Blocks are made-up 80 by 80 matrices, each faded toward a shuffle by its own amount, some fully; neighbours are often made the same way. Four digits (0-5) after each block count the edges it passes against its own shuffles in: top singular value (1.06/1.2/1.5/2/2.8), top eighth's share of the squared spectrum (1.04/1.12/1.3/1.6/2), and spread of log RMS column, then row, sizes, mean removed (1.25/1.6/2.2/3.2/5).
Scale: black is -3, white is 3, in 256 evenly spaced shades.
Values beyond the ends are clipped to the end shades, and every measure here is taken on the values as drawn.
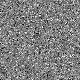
2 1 0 0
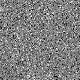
3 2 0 0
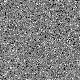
1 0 0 0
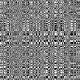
5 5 4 4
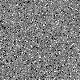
0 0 0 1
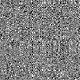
4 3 2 2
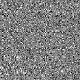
4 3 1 1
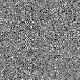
4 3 1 2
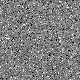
2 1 0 0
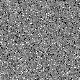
0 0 1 0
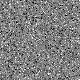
0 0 0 0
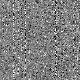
1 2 3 0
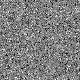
0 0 1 0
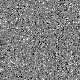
3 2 1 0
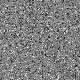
2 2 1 0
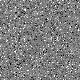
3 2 1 0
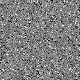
3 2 1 0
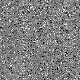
3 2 1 1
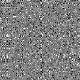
4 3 2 1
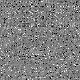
3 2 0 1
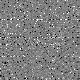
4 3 0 2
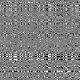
5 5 2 3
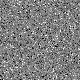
0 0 0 0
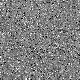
1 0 0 0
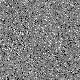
0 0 0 0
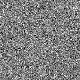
3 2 1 1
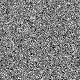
2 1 0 0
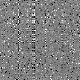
4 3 2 1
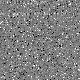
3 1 0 0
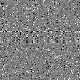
4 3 1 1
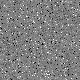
0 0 0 0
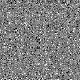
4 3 1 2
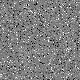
0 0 0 0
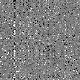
4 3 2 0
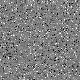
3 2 0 0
